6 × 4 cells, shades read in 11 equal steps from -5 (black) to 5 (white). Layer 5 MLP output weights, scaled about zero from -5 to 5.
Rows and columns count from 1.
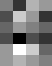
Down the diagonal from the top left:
0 3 0 -3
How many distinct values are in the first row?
4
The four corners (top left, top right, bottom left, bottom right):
0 1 1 0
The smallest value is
-5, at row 4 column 2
